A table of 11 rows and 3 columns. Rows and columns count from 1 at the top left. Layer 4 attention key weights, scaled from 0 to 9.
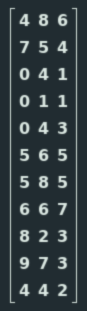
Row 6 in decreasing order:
6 5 5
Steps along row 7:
up down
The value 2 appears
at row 9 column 2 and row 11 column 3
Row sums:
18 16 5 2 7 16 18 19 13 19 10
